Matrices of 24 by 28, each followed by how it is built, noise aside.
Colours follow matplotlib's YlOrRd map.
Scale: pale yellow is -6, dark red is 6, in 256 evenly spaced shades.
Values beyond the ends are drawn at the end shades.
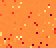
sparse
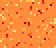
sparse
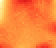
smooth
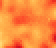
smooth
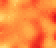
smooth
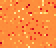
sparse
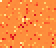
sparse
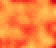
smooth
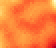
smooth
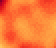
smooth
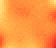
smooth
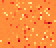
sparse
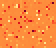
sparse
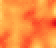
smooth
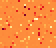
sparse
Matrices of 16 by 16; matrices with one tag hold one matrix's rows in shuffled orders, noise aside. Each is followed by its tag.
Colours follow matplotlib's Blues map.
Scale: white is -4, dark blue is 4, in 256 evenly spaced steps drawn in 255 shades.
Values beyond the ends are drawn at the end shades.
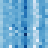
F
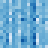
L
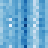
F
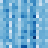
L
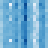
F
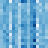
L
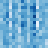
L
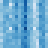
F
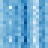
F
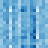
L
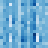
L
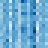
L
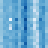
F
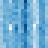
F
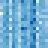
L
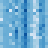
F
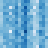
F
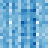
L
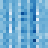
L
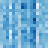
L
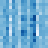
L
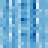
L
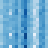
F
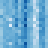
F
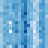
F
